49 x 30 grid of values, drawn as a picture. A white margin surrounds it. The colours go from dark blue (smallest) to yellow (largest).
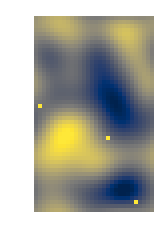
The halves do not mirror each other. Overall the values sit about 50% of the way up the scale. There are three isolated cells, each far higher than the cells round it.
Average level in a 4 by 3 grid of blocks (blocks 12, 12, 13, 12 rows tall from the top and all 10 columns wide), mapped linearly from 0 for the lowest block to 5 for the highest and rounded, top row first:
324 | 201 | 541 | 321
